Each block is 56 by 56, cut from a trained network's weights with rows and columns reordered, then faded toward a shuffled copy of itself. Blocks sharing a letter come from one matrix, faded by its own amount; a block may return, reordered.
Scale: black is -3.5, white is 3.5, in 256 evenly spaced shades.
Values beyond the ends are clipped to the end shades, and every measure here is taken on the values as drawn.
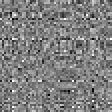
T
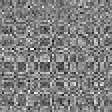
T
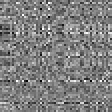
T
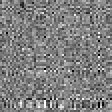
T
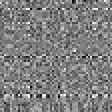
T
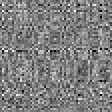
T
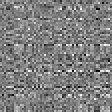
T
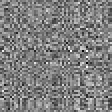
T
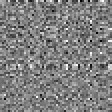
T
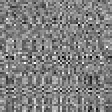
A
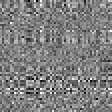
T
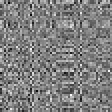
A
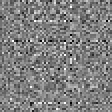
T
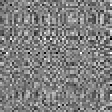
T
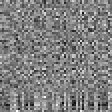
A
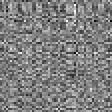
T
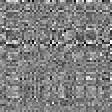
T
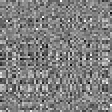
A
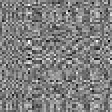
T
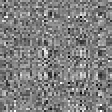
A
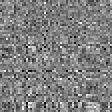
T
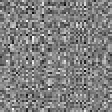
A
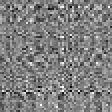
T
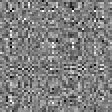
A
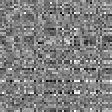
T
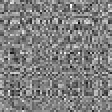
T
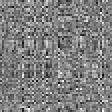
A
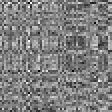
T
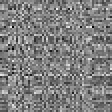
T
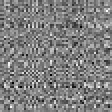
A
